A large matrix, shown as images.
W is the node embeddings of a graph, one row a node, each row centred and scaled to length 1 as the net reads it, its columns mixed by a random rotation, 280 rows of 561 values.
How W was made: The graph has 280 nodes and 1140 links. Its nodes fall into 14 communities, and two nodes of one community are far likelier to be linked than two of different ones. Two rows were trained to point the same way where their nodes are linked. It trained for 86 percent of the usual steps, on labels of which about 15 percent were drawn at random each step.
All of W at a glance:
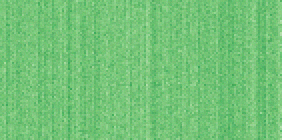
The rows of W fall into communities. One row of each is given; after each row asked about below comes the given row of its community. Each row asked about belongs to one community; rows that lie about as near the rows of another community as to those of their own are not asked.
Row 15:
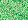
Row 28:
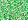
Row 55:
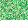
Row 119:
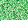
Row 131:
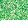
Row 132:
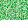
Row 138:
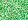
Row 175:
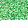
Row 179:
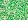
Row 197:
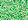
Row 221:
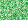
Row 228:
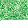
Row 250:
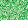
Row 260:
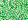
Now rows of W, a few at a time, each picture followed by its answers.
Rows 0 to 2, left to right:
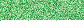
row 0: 250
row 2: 197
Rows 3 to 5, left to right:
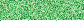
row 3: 119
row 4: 260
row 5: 55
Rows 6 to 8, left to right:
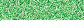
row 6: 131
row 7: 197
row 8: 131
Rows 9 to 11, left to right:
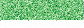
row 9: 228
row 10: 119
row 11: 132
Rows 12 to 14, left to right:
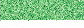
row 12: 260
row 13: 55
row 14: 250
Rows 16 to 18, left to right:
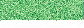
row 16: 197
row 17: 28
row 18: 138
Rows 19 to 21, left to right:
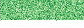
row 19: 132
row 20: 55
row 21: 179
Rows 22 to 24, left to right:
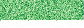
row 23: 197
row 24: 175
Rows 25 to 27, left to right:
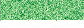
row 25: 15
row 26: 131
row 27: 197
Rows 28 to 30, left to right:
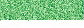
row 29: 131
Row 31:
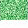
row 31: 250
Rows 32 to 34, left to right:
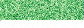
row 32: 228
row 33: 260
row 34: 175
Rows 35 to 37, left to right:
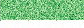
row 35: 250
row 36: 175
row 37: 228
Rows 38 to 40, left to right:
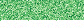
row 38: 119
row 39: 28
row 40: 221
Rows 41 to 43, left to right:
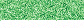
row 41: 175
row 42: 250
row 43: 138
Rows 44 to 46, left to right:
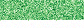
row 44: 179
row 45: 138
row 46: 228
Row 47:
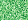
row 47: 250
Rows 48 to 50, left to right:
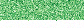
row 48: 260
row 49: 179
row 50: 250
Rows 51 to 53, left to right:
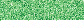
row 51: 15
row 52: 132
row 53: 228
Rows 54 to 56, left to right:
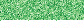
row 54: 28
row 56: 179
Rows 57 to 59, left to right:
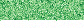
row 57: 131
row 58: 15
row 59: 138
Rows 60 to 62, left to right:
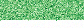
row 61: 250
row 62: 15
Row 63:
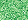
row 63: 132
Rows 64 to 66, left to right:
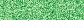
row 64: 260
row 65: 175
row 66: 15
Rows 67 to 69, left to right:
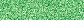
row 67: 132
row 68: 28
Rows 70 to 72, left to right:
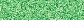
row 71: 119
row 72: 132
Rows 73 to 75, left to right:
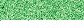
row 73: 119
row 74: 175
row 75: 250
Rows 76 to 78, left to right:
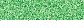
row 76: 175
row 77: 28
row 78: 228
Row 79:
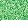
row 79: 250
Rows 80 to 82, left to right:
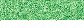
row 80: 179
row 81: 119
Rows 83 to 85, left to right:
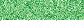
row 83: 28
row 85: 197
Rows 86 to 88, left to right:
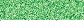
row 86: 260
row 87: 28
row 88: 221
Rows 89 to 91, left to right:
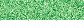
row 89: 228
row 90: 138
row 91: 250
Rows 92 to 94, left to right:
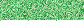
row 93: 228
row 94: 250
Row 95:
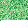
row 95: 15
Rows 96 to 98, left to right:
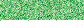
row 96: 260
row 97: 55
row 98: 28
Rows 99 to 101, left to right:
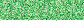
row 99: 138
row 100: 260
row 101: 179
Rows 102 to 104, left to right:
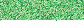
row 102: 221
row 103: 221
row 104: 119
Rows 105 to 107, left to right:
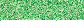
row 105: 119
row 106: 131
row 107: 131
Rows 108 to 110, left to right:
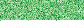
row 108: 175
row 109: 221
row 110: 15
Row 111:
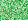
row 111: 197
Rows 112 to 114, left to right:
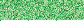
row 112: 119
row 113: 250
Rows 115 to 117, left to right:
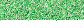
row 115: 175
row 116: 138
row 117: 55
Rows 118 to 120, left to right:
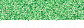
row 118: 197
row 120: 55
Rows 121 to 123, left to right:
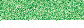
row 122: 119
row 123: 175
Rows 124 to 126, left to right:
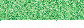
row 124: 228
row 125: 138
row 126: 131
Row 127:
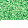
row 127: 138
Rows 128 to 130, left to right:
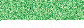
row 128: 175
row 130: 55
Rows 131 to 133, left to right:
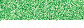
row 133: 228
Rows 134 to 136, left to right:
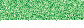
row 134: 15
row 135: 15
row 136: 260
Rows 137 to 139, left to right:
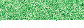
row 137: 228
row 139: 15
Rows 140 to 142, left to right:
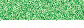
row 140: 260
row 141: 15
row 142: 175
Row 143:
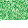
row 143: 131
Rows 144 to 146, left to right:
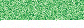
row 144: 221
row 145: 179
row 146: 131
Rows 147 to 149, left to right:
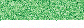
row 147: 15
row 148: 28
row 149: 175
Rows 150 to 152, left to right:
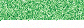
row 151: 131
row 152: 132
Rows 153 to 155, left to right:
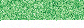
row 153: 15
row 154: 175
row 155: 250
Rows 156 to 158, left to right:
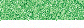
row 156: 179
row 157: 260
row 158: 260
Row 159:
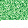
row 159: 179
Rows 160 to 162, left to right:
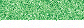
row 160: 138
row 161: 15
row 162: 15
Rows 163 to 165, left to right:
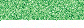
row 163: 15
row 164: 28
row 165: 221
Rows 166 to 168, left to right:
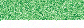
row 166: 221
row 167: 132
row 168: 55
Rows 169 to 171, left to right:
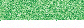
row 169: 250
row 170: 55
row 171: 197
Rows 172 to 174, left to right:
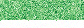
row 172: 228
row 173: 131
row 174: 138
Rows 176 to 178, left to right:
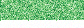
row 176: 15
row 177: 15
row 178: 119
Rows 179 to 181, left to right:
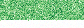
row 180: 175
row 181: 138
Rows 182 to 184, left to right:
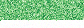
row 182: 28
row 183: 221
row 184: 179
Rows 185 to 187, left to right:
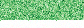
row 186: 138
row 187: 119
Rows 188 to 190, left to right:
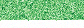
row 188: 55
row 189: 119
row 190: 138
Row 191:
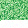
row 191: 175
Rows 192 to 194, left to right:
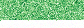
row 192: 131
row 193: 138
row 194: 221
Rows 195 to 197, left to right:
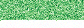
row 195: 55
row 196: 132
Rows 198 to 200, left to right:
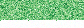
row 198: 119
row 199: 175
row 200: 28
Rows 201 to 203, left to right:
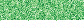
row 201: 221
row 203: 228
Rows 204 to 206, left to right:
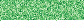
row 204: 179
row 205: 15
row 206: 131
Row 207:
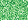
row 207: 250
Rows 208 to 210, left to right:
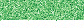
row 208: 228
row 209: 132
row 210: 119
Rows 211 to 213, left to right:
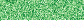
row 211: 250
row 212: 179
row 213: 132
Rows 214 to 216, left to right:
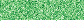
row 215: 131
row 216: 131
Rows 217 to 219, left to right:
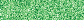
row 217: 55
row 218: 132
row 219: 221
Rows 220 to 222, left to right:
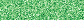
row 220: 228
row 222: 138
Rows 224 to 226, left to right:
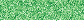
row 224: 221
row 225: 221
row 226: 179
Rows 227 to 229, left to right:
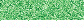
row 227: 197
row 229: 228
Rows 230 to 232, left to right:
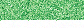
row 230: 175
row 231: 197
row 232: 55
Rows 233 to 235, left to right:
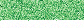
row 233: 260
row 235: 131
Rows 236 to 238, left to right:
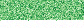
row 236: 179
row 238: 175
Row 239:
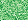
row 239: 15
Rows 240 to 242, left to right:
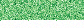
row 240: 131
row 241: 260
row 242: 197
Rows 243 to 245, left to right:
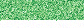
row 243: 132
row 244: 131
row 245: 15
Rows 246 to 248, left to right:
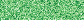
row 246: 15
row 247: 175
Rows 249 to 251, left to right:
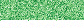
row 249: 55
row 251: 138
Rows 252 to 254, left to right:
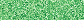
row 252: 28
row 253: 228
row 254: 228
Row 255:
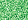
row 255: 250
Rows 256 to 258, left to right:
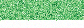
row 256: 221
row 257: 260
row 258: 197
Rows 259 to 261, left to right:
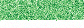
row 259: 228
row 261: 250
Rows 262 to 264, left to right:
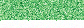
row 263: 28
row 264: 28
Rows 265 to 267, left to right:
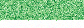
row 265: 132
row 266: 250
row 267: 228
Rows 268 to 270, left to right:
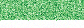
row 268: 175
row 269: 175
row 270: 197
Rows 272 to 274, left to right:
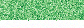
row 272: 179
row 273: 28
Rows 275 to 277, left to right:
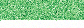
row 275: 175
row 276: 28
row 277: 138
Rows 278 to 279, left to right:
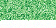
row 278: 55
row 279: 228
